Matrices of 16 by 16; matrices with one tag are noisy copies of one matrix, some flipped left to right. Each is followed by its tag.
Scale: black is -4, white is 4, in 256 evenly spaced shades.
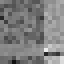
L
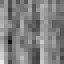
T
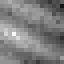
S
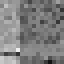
L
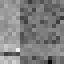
L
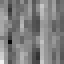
T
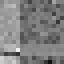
L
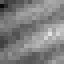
S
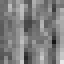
T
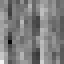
T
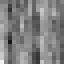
T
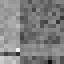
L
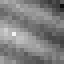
S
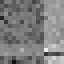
L
